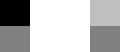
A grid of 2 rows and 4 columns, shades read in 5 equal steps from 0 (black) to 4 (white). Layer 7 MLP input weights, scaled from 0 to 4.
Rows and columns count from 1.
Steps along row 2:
up same down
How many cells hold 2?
2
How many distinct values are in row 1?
3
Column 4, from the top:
3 2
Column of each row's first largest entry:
2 2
